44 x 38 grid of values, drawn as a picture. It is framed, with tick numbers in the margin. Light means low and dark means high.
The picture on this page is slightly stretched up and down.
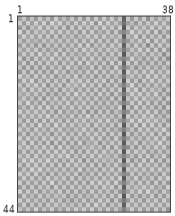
There is no overall slope. On average the colour sits 30% of the way up the scale. Column 27 stands out from the rest. The field is checkered.
